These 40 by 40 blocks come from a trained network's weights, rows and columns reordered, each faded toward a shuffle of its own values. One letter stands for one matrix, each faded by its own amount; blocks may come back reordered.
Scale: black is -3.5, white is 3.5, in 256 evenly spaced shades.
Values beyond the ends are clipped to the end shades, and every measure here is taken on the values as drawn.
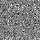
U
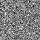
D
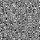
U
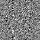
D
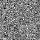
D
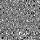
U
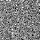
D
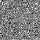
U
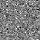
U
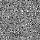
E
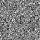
E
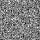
E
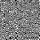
U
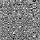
U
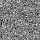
E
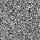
E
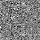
D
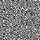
U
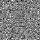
U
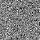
D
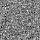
E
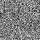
D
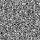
E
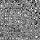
U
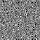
U
